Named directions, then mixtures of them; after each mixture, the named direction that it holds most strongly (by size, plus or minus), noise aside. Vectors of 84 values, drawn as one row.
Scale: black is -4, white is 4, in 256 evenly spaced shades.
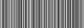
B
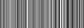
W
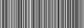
B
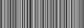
B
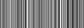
W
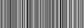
W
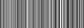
W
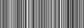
W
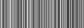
B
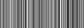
W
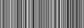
W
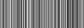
B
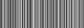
B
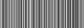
B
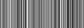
W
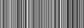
W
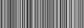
B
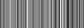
W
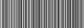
B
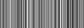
W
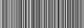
B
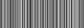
B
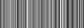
W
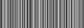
B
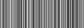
B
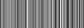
W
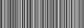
B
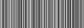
B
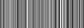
W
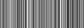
W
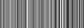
W
